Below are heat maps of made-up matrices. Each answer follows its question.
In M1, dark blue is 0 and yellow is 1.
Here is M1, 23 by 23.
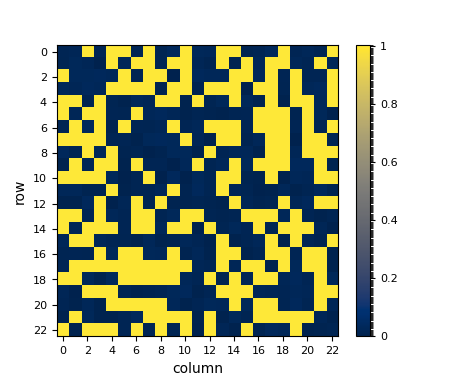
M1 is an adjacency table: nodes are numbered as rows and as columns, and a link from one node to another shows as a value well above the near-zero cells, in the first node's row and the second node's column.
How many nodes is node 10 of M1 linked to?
10
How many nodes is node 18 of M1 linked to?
12
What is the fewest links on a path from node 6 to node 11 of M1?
2
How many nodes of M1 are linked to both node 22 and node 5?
4
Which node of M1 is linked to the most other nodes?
node 17
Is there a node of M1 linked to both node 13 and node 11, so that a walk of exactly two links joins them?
no
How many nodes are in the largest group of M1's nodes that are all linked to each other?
5
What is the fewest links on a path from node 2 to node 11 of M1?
3
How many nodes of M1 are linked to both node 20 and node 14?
4
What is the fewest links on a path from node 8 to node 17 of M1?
1
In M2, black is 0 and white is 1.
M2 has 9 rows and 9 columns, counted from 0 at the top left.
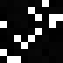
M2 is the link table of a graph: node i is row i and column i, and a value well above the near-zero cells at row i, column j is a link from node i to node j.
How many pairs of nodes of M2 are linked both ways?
3
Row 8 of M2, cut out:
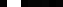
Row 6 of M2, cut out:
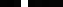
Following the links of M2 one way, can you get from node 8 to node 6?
yes
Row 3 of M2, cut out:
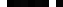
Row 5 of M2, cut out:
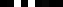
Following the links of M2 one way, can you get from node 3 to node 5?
no
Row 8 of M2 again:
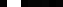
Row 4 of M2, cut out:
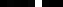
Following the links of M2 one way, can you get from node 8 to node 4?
yes
